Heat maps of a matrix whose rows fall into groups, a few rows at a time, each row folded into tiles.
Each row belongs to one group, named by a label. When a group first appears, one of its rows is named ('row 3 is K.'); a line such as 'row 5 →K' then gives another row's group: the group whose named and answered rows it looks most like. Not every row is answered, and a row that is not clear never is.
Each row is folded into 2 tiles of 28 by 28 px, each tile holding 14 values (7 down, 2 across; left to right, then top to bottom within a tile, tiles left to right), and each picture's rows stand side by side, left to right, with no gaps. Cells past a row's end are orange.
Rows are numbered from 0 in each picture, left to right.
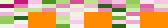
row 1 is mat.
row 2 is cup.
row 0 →mat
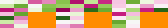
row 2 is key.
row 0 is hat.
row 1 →hat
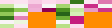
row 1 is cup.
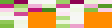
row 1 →mat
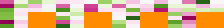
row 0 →cup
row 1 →cup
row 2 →mat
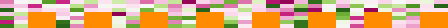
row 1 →key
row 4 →mat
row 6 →cup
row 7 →hat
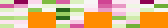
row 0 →mat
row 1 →cup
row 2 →mat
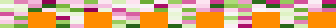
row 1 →key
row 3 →mat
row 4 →hat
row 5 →mat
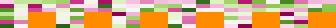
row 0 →cup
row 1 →mat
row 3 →key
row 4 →hat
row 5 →hat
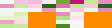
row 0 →mat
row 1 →mat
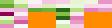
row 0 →hat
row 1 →cup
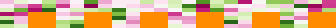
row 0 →key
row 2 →cup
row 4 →hat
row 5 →key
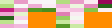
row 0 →hat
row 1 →mat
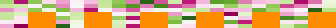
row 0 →hat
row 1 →cup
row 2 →hat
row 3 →mat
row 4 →hat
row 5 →mat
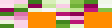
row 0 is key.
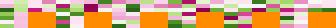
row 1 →cup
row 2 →key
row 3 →key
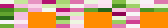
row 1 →hat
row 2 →hat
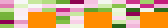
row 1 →hat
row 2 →key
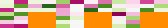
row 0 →hat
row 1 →mat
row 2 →mat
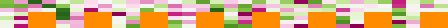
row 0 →hat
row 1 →cup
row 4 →key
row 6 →hat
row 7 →cup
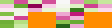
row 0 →key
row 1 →key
